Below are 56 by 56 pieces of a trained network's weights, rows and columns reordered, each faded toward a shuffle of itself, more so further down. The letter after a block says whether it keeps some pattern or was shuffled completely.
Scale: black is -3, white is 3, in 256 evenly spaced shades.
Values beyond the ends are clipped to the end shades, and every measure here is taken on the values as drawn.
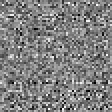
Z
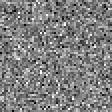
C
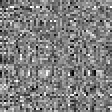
Z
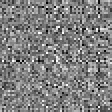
Z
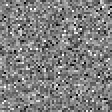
C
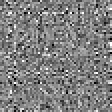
Z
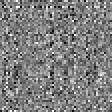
Z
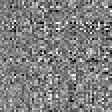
Z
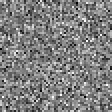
C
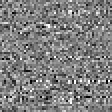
Z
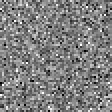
C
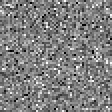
C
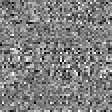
Z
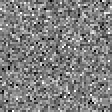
C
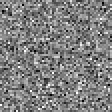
C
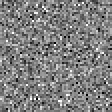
C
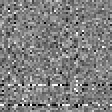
Z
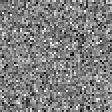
C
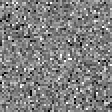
C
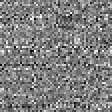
Z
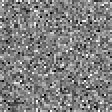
C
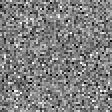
C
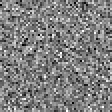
C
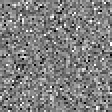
C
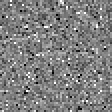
C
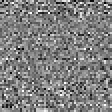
Z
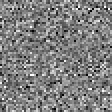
Z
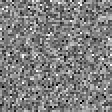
C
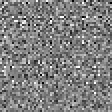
Z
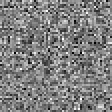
Z
